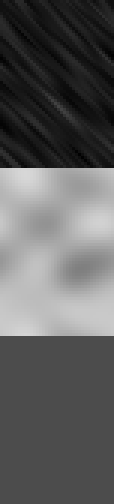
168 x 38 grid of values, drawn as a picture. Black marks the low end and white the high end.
It is made of 3 by 1 panels. Panel 1,1: very low, slanting down to the right, faint in contrast. Panel 2,1: high, smooth. Panel 3,1: low, flat.
